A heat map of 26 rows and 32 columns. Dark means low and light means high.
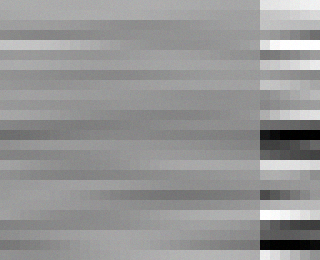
The middle right is the ninth with the lowest average. The top right is the ninth with the highest average. Most values sit high, with a long tail of low ones. Overall the values sit about 60% of the way up the scale. The grain runs across in streaks. The left part is calmer, up to a seam about 80% of the way across.
